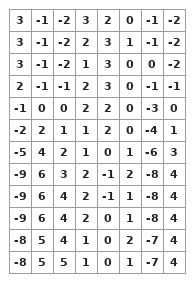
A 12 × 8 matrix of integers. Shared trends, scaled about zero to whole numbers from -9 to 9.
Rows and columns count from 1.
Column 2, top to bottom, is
-1 -1 -1 -1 0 2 4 6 6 6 5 5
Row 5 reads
-1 0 0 2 2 0 -3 0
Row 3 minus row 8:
12 -7 -5 -1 4 -2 8 -6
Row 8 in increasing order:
-9 -8 -1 2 2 3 4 6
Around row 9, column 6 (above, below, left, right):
2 1 -1 -8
